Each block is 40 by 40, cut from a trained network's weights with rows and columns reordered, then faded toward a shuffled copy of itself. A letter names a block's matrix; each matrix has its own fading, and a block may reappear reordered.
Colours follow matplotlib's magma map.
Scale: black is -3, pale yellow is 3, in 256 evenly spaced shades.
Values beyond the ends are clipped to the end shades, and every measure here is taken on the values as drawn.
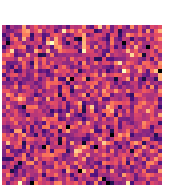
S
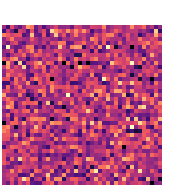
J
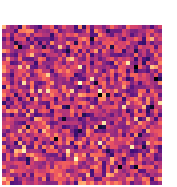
S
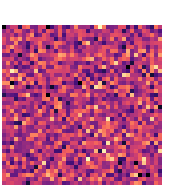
J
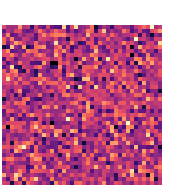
S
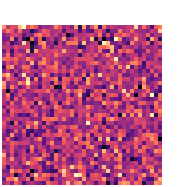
J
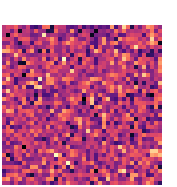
S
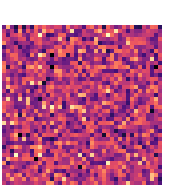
S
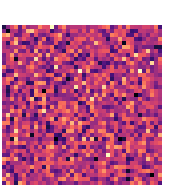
S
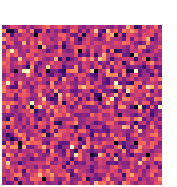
J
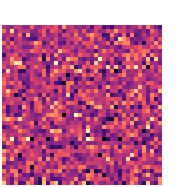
J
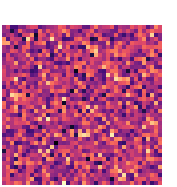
S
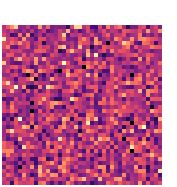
S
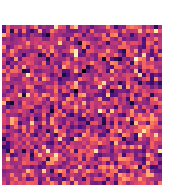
S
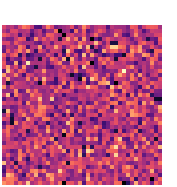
S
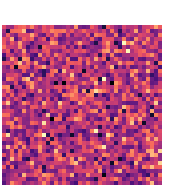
S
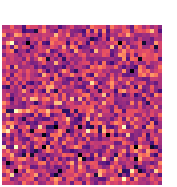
J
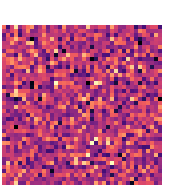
J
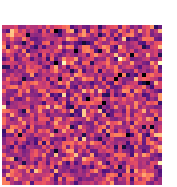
S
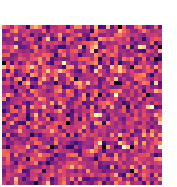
J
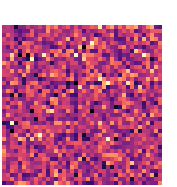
J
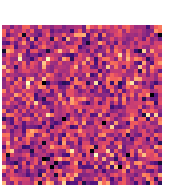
J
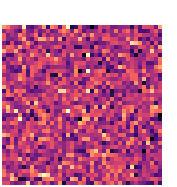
J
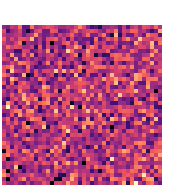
S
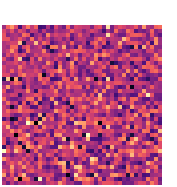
J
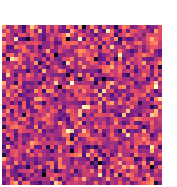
S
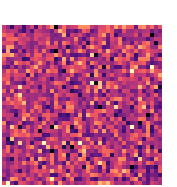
S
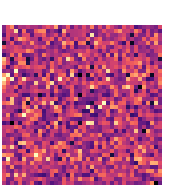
J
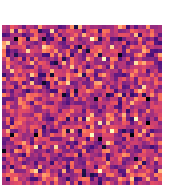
J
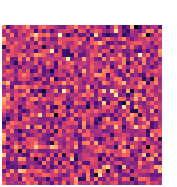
S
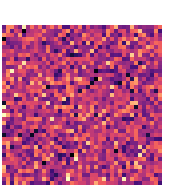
S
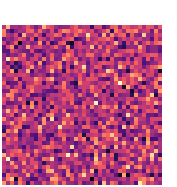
S
